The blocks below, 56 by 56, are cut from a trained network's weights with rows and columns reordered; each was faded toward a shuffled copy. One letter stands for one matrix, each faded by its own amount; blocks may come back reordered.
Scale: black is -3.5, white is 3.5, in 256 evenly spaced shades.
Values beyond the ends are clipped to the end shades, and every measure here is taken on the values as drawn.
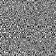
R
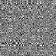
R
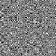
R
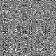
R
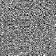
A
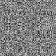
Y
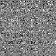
R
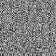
Y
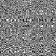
R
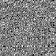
A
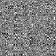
R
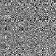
R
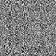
Y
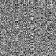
Y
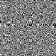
R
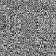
Y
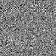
A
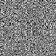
Y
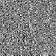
A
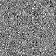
A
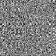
A
